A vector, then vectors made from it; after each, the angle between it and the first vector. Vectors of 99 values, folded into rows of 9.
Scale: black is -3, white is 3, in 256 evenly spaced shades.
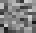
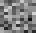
orthogonal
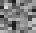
partly opposed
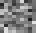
nearly opposite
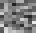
nearly opposite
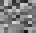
orthogonal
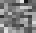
nearly opposite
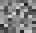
partly aligned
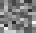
nearly opposite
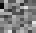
partly opposed
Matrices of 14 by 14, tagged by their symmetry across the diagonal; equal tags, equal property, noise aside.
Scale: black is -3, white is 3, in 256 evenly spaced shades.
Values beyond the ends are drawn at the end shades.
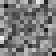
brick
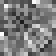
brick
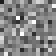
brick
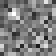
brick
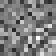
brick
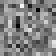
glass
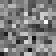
glass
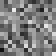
glass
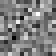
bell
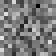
glass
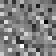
bell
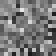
brick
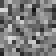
glass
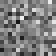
bell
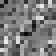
brick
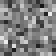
bell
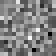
brick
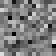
glass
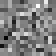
bell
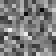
glass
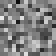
bell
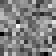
glass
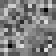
brick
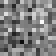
bell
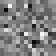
bell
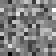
bell
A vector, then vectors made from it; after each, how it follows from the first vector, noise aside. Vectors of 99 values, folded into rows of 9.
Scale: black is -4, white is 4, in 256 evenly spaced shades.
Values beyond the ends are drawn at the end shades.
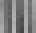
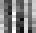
scaled up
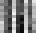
scaled up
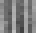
copied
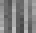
copied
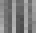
copied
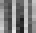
scaled up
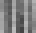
copied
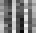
scaled up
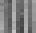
copied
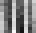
scaled up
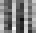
scaled up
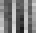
scaled up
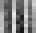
scaled up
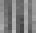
copied
